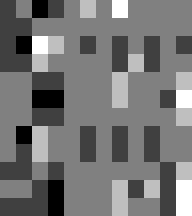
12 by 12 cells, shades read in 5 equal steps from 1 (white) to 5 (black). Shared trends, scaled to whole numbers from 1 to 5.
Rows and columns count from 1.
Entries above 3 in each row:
3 2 6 4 2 3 2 4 4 4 4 5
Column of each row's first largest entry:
3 1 2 1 3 3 3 2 2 1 4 4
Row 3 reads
4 5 1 2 3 4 3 4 3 4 3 4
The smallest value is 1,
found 5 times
